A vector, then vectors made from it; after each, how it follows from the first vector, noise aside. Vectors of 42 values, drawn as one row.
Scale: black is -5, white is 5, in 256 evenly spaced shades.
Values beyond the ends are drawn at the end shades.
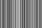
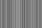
shrunk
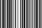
scaled up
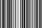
scaled up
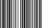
scaled up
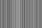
shrunk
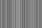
shrunk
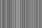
shrunk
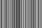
negated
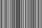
negated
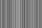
shrunk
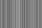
shrunk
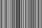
negated
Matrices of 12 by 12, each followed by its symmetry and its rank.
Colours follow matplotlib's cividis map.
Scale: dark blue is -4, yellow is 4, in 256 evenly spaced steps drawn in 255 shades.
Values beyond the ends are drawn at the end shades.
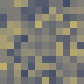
antisymmetric, full rank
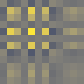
symmetric, rank one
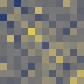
symmetric, full rank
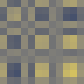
symmetric, rank one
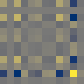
symmetric, rank one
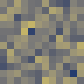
symmetric, full rank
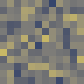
antisymmetric, full rank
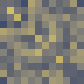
symmetric, full rank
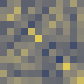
symmetric, full rank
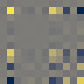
symmetric, rank one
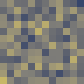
antisymmetric, full rank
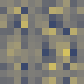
neither, rank two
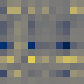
neither, rank two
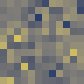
antisymmetric, full rank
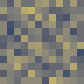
antisymmetric, full rank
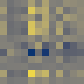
neither, rank two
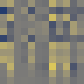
neither, rank two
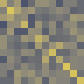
symmetric, full rank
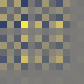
symmetric, rank one
